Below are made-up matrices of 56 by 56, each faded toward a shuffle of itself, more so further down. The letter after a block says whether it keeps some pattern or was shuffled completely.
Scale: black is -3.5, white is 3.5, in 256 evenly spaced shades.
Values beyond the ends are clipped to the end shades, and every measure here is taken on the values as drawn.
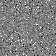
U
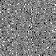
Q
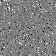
U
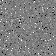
U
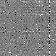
Q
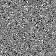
U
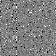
Q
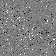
U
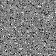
U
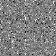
Q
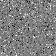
U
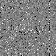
Q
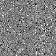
Q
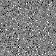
Q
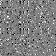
Q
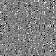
Q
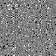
Q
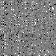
Q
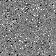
U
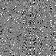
Q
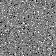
U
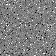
U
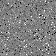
U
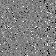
Q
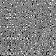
Q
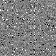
Q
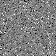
U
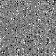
Q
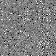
Q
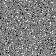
U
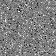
U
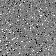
U
